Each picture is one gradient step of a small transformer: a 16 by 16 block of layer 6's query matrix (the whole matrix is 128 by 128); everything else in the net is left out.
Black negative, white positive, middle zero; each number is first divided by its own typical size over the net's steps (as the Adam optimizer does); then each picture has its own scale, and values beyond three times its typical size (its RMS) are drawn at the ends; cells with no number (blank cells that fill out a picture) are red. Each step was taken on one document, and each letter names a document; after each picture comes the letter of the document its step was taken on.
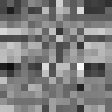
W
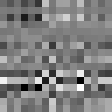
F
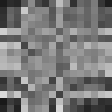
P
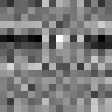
F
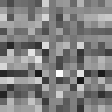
F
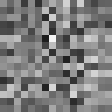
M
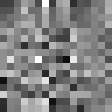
P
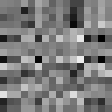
P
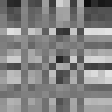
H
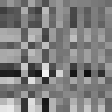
W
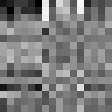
F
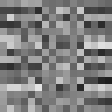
W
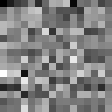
P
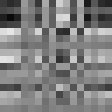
H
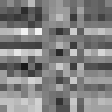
W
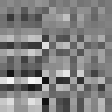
F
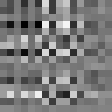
M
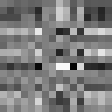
W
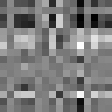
M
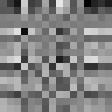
H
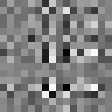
M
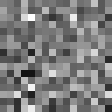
M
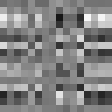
W
